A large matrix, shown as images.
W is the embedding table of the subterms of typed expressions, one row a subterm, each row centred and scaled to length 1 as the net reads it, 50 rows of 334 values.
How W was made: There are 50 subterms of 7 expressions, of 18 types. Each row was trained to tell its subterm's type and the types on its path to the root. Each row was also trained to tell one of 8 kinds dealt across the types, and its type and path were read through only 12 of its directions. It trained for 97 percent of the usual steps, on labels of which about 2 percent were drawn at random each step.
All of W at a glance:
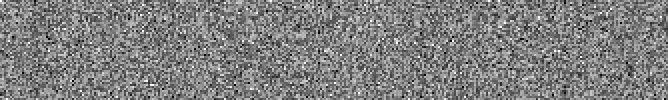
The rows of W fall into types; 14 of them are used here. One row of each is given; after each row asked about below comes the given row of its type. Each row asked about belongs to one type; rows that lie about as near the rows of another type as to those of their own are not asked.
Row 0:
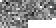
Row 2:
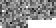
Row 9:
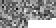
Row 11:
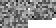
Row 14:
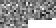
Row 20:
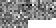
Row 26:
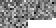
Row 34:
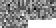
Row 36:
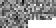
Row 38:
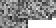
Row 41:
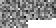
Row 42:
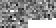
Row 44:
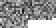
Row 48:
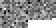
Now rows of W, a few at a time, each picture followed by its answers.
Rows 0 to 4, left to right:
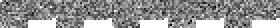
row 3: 42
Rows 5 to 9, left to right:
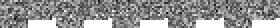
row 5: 38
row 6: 44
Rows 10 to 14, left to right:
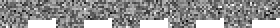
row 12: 48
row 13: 2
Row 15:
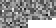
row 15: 2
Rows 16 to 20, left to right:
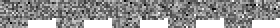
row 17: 44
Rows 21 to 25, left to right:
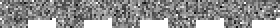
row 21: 38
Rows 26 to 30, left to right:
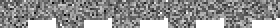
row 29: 34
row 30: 42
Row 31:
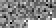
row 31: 44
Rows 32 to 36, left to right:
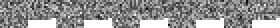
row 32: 26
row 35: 42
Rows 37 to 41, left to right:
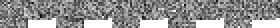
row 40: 11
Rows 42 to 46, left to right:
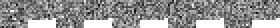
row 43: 48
